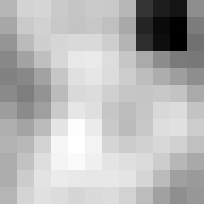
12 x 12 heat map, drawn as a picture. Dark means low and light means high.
The halves do not mirror each other. Values change most from cell to cell in the top right. The top right is the ninth with the lowest average. An odd patch, lower than its surroundings, sits in the top right.
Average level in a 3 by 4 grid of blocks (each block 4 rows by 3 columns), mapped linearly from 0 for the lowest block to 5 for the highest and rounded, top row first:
3 4 3 0 / 2 5 4 4 / 4 5 4 3
